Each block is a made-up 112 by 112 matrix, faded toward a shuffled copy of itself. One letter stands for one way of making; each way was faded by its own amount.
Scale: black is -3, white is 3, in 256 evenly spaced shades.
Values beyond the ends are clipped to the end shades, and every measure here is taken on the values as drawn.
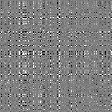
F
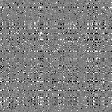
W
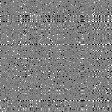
W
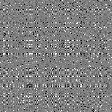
W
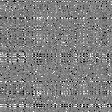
W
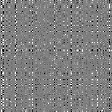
F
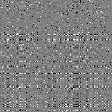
W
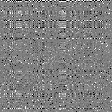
W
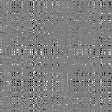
F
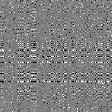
W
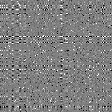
W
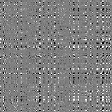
F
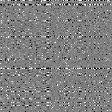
W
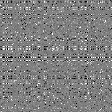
W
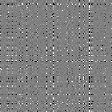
F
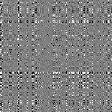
F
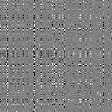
F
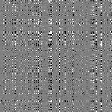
F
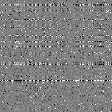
W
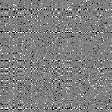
W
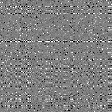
W
